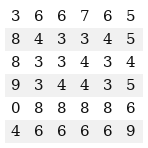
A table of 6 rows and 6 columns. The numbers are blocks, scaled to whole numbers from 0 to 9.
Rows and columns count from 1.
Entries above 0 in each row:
6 6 6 6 5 6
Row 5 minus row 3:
-8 5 5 4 5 2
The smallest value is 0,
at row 5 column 1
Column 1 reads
3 8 8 9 0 4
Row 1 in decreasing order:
7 6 6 6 5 3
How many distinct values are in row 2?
4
